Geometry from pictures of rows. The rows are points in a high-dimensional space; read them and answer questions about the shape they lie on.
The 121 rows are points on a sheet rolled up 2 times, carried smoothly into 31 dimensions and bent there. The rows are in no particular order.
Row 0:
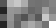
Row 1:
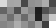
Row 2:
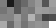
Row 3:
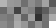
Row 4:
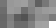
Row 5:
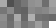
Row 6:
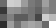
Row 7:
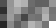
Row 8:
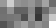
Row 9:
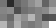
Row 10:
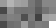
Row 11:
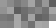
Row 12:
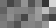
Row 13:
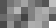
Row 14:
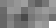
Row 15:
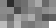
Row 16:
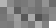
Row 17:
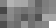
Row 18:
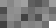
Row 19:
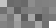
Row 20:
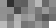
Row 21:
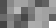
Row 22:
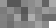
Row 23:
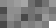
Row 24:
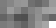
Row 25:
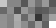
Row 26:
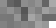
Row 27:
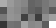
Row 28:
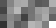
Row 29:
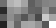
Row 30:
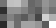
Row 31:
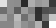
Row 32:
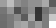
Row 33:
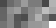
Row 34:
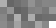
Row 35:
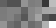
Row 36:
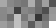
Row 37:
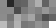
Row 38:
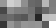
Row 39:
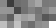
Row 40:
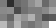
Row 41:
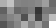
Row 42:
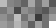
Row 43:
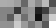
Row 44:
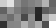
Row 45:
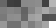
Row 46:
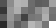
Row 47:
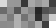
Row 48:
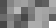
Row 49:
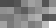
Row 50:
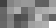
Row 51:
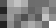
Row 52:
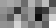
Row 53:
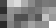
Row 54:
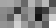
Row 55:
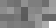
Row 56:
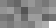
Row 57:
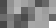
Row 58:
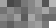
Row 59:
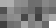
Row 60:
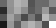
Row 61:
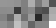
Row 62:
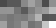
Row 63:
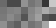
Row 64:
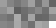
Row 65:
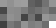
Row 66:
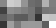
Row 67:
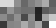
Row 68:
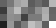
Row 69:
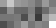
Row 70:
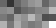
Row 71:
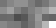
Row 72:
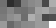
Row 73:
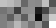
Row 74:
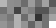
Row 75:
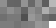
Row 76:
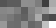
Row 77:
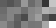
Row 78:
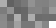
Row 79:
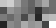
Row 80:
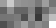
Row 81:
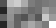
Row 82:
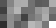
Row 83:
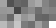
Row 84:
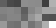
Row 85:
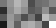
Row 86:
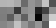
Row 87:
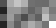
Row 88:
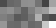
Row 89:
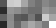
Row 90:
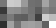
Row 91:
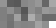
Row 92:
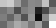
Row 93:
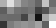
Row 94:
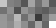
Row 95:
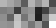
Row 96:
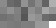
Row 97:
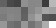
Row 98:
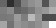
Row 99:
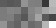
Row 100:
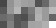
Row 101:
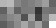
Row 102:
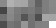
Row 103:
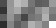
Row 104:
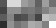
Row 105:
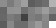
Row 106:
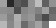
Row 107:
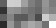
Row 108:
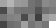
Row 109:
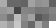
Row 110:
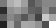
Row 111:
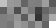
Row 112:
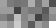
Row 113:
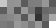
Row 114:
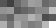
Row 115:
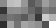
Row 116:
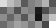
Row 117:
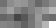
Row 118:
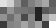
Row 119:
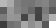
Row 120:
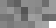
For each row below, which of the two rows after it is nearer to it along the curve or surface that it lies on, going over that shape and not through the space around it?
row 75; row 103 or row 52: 103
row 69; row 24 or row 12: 24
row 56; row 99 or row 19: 19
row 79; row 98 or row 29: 29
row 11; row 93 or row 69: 69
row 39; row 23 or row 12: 12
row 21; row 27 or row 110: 110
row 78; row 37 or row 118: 37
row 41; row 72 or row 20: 20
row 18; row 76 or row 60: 76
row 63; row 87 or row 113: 87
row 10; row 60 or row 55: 55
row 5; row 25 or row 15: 25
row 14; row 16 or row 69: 69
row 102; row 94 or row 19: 94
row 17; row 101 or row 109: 101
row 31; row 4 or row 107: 107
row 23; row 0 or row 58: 58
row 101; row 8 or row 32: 32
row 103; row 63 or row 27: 63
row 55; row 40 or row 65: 65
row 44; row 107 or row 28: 107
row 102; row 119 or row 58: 119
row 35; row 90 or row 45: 45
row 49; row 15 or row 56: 15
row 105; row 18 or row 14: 14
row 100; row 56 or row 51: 51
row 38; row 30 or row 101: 30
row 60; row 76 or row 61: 76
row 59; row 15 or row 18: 18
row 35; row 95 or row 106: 106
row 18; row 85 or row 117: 117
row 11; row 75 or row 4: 75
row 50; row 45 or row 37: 45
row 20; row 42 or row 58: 42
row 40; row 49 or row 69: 49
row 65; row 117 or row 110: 117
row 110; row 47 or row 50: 50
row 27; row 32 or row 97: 32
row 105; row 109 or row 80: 80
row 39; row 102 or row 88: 88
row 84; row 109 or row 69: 109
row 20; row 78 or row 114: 114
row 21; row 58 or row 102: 102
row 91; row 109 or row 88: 109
